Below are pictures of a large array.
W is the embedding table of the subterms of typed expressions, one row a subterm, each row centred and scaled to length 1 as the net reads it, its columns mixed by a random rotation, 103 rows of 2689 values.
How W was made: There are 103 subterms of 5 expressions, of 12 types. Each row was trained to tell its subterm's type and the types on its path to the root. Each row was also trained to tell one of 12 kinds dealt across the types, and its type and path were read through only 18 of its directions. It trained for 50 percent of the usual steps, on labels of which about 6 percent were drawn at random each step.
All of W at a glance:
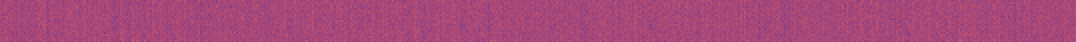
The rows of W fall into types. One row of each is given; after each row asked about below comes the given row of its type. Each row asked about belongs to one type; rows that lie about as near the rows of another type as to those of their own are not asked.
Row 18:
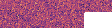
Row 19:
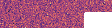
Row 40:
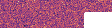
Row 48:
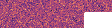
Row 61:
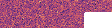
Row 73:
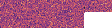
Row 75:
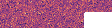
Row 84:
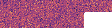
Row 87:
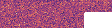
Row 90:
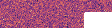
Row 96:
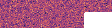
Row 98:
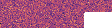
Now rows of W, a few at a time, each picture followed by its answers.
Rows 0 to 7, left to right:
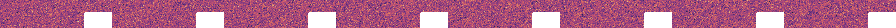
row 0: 61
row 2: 48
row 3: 61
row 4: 98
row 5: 73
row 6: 61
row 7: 90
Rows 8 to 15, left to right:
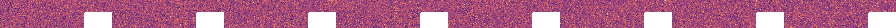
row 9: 18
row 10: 19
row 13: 19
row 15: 84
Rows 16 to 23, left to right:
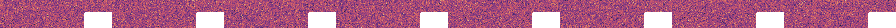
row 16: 87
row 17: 87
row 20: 40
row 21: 73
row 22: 61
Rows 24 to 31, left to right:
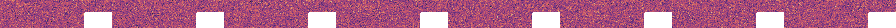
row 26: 90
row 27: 87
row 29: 75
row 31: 48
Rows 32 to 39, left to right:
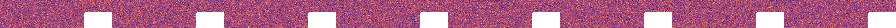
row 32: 87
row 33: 98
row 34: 98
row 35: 48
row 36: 90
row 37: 40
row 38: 96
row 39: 48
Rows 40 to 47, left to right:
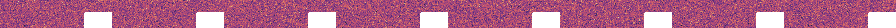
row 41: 61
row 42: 18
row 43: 18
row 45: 48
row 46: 48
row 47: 61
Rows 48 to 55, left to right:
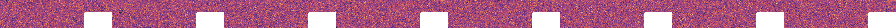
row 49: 18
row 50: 61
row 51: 19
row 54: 90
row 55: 61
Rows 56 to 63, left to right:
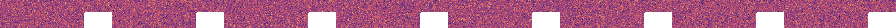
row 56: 18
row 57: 96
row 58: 19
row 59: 75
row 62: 98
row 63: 98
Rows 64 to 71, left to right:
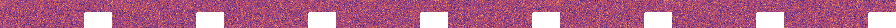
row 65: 18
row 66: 19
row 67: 73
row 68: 73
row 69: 19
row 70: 18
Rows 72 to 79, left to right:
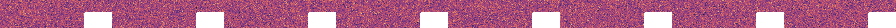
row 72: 75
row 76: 87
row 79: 75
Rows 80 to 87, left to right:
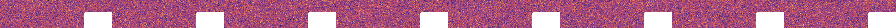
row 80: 98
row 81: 84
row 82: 87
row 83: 84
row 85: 48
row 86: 96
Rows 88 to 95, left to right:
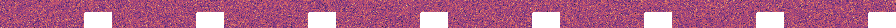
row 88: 48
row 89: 96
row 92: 18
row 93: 87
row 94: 48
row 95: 40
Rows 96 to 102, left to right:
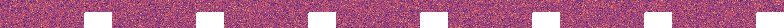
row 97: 61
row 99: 18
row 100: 73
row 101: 84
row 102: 40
